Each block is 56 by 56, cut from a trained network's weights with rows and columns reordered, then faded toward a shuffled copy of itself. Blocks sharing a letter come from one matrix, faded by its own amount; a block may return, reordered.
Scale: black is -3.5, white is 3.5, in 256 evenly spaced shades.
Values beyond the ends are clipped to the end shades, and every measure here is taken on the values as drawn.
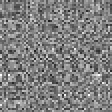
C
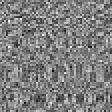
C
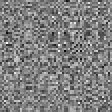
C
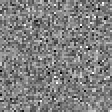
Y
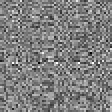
C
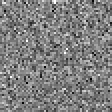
Y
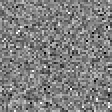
Y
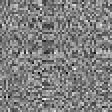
C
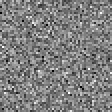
Y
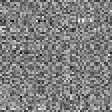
C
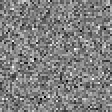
Y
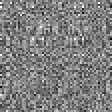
C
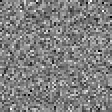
Y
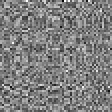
C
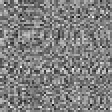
C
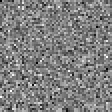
Y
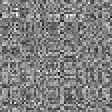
C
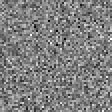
Y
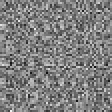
C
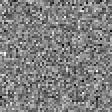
Y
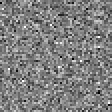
Y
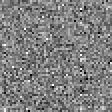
Y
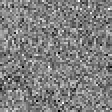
Y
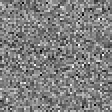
Y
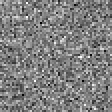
Y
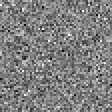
Y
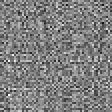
C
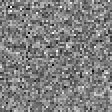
Y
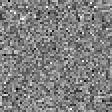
Y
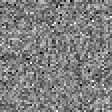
Y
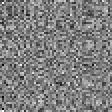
C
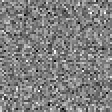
Y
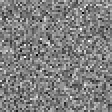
Y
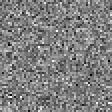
Y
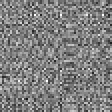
C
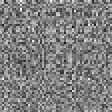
C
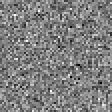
Y
